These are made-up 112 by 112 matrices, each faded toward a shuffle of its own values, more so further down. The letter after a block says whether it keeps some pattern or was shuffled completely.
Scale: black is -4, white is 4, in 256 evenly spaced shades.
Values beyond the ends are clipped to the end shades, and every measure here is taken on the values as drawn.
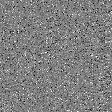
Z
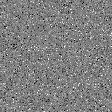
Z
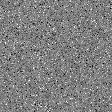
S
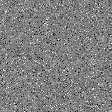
Z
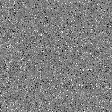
Z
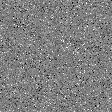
S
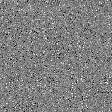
Z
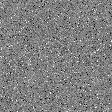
S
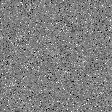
S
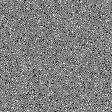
Z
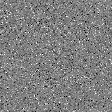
Z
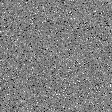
S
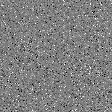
Z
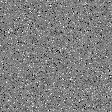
S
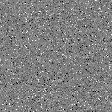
Z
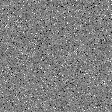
S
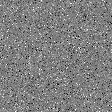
S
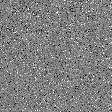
Z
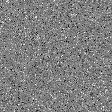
Z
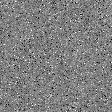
S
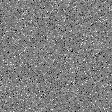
S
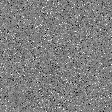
S
